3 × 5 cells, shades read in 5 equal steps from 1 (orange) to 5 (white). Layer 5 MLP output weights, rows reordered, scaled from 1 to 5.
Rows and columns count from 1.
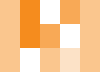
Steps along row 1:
down up down up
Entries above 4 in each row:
1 1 1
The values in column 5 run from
3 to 3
